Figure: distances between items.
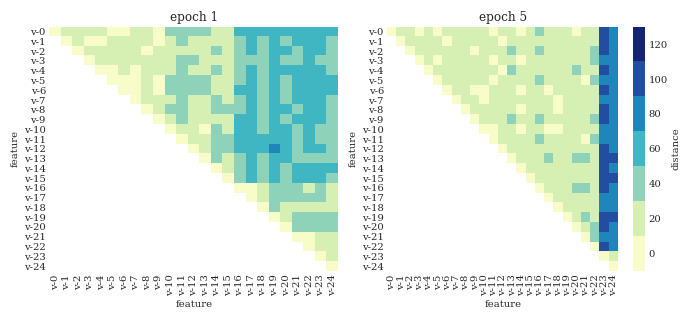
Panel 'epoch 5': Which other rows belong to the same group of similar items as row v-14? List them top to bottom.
v-0, v-1, v-2, v-3, v-4, v-5, v-6, v-7, v-8, v-9, v-10, v-11, v-12, v-13, v-15, v-16, v-17, v-18, v-19, v-20, v-21, v-22
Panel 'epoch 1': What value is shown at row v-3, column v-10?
20
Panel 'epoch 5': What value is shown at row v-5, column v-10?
20
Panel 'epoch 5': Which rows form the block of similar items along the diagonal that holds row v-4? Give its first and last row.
v-0 to v-22
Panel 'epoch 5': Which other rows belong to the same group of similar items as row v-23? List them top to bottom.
v-24
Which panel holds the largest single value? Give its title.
epoch 5
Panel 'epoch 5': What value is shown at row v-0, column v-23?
100
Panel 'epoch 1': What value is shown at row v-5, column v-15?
20
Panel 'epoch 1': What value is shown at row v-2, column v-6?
20
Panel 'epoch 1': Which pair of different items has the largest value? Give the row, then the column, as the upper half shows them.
v-12, v-19
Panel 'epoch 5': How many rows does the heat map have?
25
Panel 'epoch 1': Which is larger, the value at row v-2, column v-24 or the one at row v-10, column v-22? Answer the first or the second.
the second
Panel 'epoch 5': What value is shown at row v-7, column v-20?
20
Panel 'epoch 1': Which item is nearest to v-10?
v-13
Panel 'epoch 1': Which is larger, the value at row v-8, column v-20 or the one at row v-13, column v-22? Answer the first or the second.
the first
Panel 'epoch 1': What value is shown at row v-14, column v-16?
40
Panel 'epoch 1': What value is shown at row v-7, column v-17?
60
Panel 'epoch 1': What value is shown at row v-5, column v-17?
60
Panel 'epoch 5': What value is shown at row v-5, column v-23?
80
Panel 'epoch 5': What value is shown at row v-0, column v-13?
20
